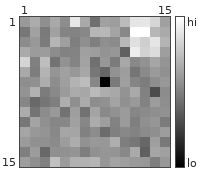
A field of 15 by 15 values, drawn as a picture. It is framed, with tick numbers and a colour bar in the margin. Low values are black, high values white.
No regular stripes run through it. The ninth with the highest average is the top right. In the top right lies a patch that is higher than the rest. Overall the values sit about 60% of the way up the scale. The distribution is heavy-tailed on both sides.
